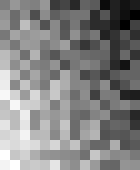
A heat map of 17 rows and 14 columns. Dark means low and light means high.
Ninth with the highest average: bottom left. Mirror symmetry: none. Slope: up to the bottom left. Ninth with the lowest average: top right.
